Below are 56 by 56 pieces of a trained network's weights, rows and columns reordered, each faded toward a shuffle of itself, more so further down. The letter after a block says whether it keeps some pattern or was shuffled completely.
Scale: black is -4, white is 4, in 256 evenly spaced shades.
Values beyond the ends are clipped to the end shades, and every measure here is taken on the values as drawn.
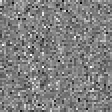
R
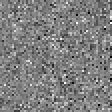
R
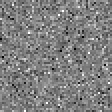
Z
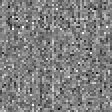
R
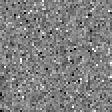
Z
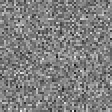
R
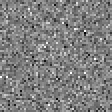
Z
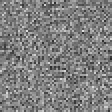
R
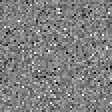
Z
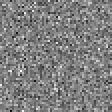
R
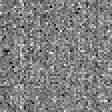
R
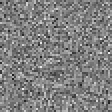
R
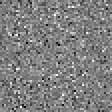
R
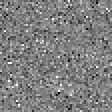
Z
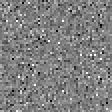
Z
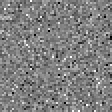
Z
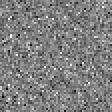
Z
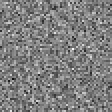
Z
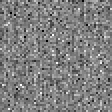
R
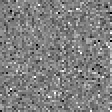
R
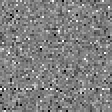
R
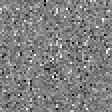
R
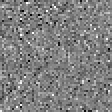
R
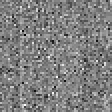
R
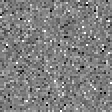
Z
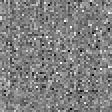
R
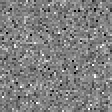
Z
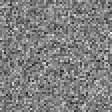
R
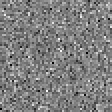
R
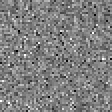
Z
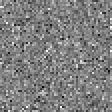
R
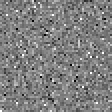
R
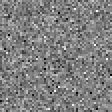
Z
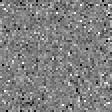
R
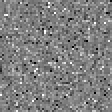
Z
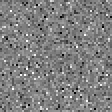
Z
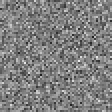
Z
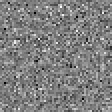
R
